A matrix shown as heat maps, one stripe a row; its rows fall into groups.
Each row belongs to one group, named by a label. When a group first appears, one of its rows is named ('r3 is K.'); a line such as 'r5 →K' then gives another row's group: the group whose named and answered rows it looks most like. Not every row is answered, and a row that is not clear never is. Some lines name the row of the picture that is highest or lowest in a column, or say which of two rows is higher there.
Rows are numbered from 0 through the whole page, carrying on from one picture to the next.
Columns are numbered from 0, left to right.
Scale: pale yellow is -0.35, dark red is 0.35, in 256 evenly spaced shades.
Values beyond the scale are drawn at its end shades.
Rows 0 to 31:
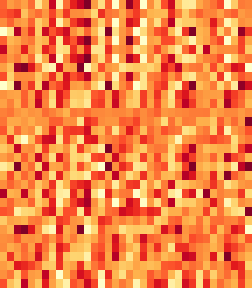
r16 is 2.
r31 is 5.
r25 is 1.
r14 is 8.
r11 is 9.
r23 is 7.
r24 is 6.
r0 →8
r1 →6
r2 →8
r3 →2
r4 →8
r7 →1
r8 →8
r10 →9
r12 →7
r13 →7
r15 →7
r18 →2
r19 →9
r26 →9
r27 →9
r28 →9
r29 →1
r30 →5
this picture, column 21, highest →23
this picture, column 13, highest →15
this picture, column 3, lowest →15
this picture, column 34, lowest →23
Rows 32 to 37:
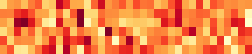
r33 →1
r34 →1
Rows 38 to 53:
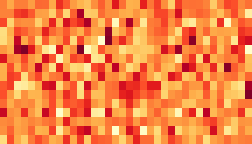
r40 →8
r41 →2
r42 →2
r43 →1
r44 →5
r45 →9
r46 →6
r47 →7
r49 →8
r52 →8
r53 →6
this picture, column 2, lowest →47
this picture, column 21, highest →47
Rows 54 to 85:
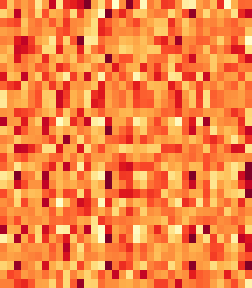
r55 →2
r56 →6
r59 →1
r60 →2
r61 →9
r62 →5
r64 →6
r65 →6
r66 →1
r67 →5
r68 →2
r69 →7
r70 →1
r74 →2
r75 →7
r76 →5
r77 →8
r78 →6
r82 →7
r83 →2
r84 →9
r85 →1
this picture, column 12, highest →54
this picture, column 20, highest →84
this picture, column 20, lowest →54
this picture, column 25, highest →58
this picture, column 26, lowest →54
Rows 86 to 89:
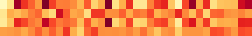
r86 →2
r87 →6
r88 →2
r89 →7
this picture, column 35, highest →86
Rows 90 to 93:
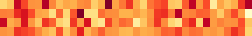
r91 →1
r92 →5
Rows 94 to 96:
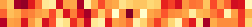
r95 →8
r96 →5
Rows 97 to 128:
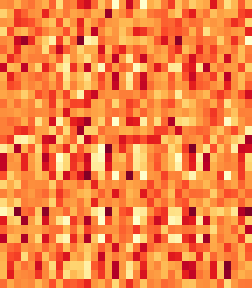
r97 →8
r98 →2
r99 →1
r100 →6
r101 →1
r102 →6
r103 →9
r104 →5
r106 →9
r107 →7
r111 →1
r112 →7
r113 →2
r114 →5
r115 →5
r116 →8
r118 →9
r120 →2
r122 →7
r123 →5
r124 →9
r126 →9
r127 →9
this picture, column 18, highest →116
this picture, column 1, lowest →120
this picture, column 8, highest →102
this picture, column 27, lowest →116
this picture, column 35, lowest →101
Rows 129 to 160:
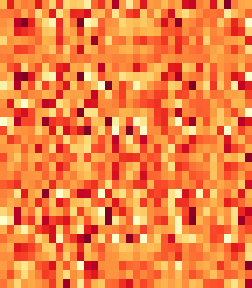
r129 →9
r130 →8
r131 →1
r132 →1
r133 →6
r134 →1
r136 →6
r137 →1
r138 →2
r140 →7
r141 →1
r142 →2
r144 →9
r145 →9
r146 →7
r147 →9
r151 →9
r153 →2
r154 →7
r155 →8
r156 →1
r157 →1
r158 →7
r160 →7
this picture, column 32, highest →129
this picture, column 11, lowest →158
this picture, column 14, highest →136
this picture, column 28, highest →136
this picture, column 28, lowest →150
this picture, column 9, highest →160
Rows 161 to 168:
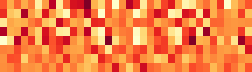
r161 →8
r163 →6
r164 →5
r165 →2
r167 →6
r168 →9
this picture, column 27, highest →165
